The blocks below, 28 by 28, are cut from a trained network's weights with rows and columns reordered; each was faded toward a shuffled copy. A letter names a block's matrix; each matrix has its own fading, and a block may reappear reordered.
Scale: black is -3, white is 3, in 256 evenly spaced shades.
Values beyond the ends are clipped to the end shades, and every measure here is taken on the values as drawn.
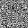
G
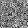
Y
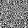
Y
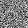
Y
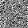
G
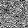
Y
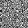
G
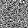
G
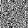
G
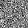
Y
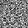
Y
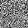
Y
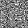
Y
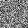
Y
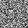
Y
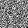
Y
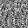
Y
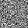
Y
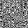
G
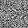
Y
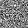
Y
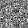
G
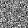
Y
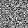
G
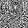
G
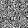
G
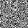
G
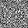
G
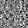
G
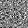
Y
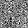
G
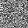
Y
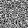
Y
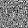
Y
